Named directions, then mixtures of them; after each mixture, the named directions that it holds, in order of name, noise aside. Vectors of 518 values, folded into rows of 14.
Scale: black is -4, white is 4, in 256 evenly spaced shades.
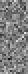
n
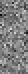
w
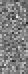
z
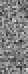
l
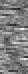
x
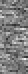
w, x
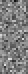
n, z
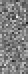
z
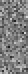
l, n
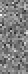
w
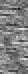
x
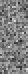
l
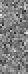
w
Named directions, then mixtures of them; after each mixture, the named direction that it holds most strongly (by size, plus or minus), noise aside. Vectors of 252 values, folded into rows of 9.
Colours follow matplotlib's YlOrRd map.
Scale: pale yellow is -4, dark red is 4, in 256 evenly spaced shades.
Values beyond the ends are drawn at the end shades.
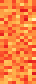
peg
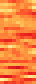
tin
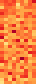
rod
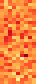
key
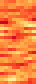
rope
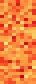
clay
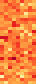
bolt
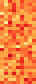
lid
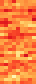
rope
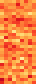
rod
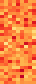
clay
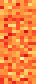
rod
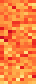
bolt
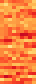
tin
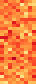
bolt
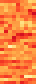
tin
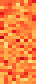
rod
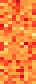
clay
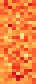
key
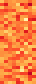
peg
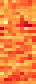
rope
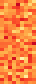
rod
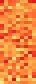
rod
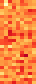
key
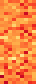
bolt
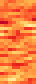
rope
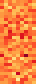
key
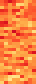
rope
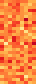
clay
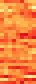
tin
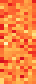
rod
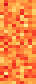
clay
